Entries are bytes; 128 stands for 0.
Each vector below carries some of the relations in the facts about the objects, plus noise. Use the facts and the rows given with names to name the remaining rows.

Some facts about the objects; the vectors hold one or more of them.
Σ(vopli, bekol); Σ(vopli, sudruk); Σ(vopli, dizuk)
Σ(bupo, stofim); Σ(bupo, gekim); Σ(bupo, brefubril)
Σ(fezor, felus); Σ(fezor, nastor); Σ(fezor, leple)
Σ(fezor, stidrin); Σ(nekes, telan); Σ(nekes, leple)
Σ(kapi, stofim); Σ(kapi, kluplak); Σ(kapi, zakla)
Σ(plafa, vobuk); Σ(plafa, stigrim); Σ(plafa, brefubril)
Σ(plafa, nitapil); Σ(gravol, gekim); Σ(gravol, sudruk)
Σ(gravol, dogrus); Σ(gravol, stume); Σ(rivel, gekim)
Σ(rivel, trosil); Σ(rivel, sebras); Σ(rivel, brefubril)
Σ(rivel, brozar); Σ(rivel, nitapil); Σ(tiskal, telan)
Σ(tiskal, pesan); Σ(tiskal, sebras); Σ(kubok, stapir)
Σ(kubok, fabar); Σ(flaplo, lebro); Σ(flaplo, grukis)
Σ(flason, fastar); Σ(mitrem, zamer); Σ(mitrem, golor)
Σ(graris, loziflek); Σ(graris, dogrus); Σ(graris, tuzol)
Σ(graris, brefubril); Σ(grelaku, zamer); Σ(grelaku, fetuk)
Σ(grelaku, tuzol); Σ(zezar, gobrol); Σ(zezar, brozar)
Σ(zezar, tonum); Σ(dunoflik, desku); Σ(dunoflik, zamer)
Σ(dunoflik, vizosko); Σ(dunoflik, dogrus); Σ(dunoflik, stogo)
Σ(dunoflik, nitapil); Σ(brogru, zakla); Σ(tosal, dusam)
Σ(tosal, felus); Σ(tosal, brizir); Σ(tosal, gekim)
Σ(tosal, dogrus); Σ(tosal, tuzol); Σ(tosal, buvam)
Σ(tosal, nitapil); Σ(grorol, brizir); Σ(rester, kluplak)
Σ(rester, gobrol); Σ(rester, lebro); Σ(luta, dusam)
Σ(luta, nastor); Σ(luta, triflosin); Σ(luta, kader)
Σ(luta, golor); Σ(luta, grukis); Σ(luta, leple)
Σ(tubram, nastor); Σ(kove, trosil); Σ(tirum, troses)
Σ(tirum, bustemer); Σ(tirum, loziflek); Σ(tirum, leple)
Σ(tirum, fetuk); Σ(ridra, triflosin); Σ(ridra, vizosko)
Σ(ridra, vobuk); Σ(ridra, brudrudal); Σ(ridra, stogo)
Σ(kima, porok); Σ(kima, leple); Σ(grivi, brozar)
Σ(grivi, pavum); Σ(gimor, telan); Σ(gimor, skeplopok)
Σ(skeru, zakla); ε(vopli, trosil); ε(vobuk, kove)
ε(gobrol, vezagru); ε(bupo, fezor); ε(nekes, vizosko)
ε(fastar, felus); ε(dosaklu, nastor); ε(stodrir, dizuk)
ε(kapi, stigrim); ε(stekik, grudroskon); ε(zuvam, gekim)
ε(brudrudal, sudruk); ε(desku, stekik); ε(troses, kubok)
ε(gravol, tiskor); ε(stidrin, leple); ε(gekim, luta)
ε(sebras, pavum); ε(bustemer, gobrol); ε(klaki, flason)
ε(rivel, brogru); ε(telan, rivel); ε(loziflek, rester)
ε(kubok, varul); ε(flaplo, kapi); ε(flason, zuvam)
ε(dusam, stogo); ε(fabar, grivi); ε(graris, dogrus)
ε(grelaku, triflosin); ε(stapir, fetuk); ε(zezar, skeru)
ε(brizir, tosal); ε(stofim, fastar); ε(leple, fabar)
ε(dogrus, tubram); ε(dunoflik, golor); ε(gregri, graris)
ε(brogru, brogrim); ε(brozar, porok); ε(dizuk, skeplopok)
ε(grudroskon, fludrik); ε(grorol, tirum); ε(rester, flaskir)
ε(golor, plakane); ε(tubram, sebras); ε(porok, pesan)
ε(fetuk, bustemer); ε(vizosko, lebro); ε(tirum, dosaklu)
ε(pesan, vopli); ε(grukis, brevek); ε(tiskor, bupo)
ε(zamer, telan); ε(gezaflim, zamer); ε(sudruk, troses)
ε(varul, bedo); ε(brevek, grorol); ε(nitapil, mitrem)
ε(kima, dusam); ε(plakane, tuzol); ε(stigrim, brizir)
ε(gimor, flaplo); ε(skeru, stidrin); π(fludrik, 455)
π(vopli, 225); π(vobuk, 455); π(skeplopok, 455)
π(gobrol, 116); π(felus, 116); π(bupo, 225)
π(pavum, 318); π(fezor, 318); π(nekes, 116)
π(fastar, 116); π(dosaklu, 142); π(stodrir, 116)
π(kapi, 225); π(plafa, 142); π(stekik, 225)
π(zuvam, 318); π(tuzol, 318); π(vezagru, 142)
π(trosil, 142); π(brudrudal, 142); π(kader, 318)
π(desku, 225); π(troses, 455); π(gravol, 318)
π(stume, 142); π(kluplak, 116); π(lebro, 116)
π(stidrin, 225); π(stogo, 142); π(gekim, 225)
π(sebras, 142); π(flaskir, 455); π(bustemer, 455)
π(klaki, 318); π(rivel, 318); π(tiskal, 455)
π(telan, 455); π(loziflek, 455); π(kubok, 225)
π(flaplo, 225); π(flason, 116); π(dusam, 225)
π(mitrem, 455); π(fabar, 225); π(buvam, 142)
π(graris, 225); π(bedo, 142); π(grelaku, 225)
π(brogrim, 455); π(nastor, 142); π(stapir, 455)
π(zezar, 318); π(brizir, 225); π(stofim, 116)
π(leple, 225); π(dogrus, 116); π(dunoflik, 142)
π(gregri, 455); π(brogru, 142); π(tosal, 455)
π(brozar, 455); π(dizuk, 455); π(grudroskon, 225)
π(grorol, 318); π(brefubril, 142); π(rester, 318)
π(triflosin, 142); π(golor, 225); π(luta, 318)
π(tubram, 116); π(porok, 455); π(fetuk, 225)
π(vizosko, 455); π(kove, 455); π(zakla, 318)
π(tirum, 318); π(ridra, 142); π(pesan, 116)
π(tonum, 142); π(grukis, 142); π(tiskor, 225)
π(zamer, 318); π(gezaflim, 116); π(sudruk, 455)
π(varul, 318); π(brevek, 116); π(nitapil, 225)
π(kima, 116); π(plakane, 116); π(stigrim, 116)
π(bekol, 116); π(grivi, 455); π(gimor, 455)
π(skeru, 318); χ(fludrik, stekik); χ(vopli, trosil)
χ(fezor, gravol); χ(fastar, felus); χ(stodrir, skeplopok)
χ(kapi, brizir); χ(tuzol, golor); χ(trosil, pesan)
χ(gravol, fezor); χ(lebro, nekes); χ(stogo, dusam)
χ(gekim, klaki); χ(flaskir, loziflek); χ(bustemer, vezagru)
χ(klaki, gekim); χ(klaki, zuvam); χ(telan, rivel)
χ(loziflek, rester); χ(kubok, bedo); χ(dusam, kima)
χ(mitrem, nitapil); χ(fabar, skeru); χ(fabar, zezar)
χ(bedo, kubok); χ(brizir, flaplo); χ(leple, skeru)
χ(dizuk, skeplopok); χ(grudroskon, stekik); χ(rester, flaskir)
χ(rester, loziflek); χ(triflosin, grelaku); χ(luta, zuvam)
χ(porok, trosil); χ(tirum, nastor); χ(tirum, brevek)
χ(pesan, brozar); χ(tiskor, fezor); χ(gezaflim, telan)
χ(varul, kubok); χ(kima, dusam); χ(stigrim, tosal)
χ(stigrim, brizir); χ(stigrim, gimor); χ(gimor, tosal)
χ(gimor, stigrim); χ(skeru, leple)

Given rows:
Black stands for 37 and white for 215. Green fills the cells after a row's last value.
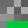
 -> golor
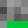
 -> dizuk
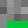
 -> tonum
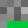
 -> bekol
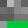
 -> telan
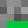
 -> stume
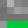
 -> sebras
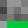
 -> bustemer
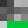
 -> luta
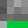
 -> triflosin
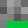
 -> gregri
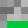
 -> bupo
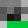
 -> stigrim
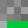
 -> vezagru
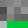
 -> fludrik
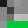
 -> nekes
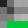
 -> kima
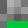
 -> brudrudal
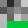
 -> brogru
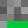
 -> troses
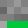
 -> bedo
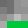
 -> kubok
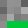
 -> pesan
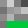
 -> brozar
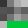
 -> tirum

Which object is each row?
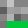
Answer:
brefubril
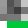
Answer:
tosal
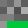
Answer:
kader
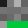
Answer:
leple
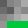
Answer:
flason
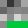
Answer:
skeru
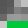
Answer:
mitrem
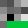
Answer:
flaplo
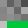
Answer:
skeplopok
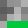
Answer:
vopli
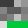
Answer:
fezor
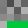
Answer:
felus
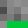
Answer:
fastar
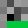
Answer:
brizir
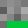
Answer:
stofim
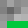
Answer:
zezar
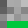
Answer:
dunoflik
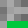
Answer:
trosil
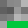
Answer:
rester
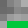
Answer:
grorol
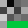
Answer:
zakla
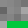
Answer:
gobrol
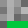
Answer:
nitapil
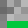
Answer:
plafa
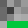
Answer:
tiskal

